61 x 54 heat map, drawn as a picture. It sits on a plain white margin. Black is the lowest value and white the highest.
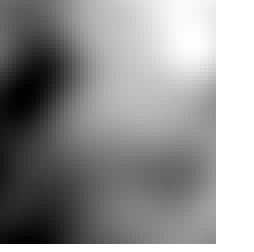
The field is smooth, with broad soft blobs. The ninth with the lowest average is the bottom left. The ninth with the highest average is the top right. Values rise toward the top right. There are no lone odd cells. No single row or column stands out from its neighbours.
